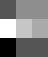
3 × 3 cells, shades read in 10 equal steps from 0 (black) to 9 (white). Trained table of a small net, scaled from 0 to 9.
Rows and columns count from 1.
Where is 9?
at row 2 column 1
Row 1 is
3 5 5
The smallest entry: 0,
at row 3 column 1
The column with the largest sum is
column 2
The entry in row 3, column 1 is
0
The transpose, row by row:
3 9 0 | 5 7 3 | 5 6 3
